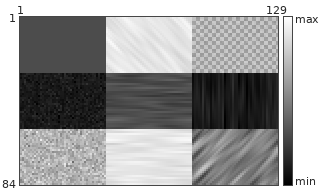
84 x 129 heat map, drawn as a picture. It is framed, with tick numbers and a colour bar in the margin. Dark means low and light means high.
The table splits into 3 rows of 3 panels. Panel 1,1: low, flat. Panel 1,2: very high, slanting down to the right, faint in contrast. Panel 1,3: high, checkered. Panel 2,1: very low, fine-grained, faint in contrast. Panel 2,2: low, streaked across, faint in contrast. Panel 2,3: very low, streaked downward, faint in contrast. Panel 3,1: high, fine-grained. Panel 3,2: very high, streaked across, faint in contrast. Panel 3,3: middling, slanting up to the right.
